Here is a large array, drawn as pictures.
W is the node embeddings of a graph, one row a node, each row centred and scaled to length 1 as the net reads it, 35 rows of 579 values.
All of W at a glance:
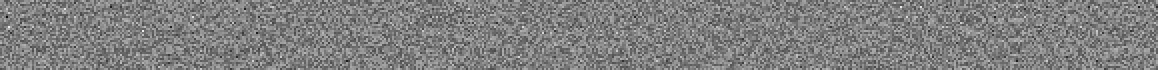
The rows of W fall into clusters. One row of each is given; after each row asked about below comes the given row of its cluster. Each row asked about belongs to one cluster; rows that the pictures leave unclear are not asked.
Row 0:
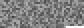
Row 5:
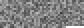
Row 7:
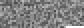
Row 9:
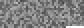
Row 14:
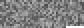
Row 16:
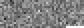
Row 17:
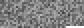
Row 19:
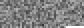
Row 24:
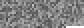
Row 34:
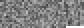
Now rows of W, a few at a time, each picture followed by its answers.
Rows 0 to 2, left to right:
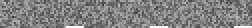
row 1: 7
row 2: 9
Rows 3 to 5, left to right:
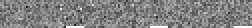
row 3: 14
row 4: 24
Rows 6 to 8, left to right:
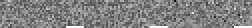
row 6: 34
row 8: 24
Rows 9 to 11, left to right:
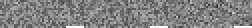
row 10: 9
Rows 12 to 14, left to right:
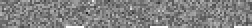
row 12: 0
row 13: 34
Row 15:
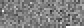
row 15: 17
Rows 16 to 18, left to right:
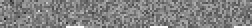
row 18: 0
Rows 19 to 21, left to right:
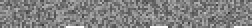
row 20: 9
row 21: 5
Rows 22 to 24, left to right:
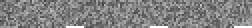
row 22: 17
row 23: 7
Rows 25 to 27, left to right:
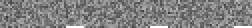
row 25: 16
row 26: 24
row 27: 19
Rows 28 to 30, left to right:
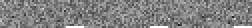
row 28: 0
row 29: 17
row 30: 14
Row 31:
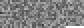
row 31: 19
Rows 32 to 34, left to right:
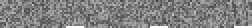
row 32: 5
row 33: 14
